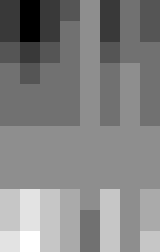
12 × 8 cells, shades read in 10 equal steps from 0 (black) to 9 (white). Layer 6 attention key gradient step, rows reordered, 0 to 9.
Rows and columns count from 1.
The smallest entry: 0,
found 2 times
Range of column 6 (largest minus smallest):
5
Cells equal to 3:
7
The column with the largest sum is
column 5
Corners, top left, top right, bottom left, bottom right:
2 3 8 7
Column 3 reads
2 2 3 4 4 4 5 5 5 7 7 7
